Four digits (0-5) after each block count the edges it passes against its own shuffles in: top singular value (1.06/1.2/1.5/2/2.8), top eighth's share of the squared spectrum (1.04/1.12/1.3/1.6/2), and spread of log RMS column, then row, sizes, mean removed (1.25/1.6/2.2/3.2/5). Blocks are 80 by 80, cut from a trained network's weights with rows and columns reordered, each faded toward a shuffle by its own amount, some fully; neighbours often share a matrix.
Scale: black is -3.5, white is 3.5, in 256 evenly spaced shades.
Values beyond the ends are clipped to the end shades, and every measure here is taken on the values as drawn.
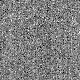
2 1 0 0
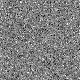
0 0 0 0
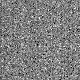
1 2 0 1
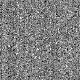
2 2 0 1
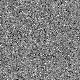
0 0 0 0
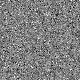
0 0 0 0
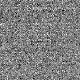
2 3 2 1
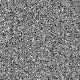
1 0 0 0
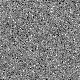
0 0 0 0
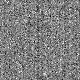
2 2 0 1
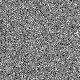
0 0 0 0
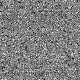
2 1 0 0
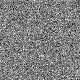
0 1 0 0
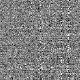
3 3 3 1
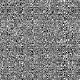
3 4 3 1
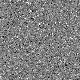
1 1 0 0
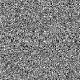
3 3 1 2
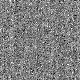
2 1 0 0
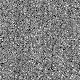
1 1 0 0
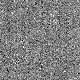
1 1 0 0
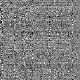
3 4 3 1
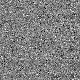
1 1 0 0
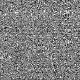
2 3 2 0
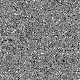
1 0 0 0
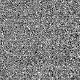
2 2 2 0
